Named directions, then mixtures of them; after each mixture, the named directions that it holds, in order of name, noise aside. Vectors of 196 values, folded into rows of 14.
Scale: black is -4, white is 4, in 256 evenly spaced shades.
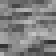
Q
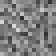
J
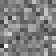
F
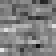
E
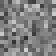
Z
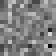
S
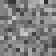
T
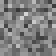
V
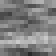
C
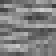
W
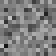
F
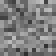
C, T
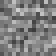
T, W, Z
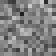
T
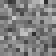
T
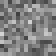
Q, Z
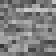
Q, W, Z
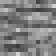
W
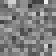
S, T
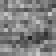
C, Q, V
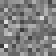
F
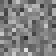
Z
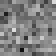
C, E, Z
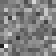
F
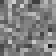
S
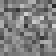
V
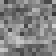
C, E, V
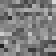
F, Q, Z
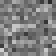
E, F, J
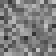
T, Z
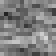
C, W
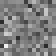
F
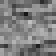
E, Q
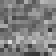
C, F, S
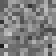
F, S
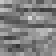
W
